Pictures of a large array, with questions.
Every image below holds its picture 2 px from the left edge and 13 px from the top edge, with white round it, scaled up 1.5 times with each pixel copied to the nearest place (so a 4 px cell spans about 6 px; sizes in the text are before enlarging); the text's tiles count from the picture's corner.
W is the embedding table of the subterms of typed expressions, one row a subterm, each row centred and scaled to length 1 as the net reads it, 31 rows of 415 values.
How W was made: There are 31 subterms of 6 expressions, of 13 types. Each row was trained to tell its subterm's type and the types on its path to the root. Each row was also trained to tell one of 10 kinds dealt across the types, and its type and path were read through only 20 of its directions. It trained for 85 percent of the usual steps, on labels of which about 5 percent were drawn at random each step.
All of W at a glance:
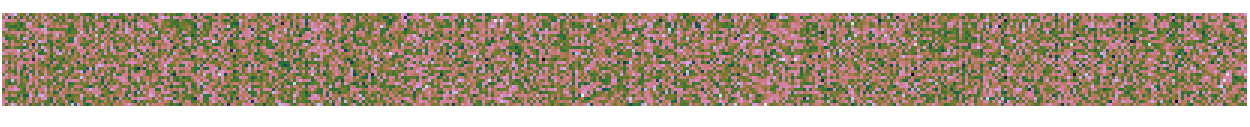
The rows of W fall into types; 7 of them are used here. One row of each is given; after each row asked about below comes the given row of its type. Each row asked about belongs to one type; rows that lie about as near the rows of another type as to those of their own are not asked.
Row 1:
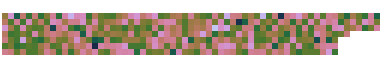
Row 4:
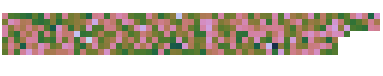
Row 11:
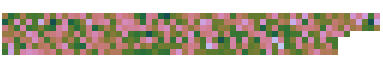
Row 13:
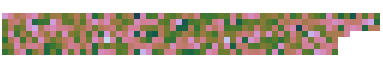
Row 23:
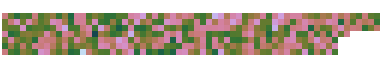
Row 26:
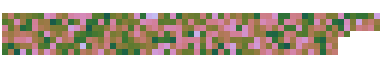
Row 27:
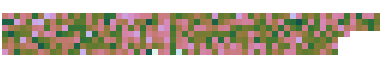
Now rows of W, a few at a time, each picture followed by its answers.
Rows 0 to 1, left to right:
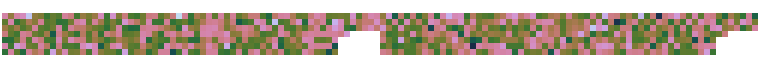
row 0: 4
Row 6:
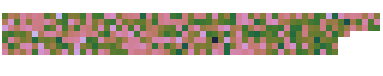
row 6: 27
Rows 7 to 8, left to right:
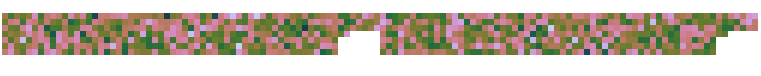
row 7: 11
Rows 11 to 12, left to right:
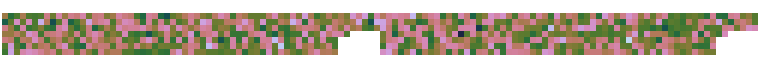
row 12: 13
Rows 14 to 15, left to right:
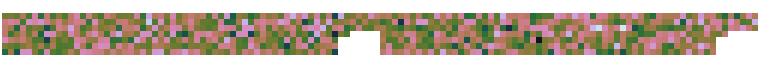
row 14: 1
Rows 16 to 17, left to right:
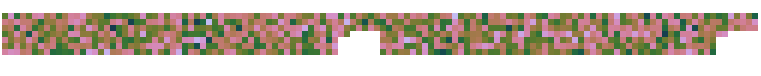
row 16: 1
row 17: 4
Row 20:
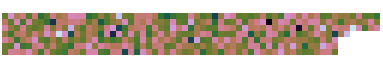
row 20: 1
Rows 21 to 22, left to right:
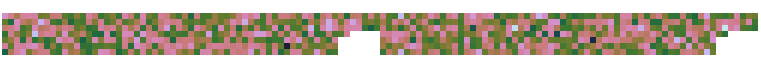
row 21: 27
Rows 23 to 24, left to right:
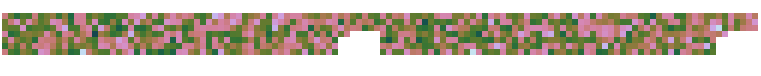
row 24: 4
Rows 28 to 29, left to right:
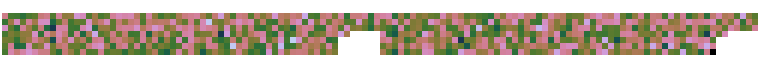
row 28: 11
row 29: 23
